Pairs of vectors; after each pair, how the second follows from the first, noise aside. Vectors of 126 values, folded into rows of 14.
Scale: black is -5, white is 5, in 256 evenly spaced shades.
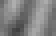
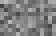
shuffled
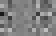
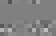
partly zeroed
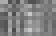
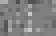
partly zeroed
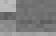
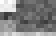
scaled up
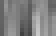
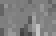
partly zeroed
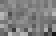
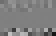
partly zeroed
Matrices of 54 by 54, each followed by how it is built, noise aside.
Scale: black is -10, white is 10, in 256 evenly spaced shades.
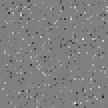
sparse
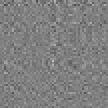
low rank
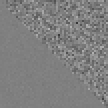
upper triangular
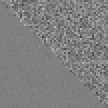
upper triangular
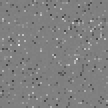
sparse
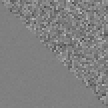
upper triangular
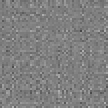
low rank
